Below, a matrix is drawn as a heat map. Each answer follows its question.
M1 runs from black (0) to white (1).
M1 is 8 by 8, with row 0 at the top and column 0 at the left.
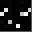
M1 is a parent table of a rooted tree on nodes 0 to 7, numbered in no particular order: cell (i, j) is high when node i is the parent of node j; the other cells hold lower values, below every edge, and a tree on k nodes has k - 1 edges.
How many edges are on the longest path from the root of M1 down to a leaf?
3
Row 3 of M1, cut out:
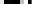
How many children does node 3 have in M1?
3
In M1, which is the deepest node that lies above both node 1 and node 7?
2
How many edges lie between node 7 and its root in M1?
3
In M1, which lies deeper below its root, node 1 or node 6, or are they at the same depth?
node 1
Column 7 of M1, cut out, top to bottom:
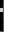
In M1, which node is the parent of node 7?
2
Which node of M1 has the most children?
3
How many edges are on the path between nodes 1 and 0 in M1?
4
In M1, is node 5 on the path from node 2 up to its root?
yes
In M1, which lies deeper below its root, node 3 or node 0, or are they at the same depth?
node 0
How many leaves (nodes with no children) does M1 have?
4
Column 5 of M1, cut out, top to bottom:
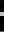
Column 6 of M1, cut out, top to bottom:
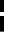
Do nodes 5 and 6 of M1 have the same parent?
yes
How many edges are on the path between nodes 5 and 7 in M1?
2
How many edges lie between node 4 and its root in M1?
2
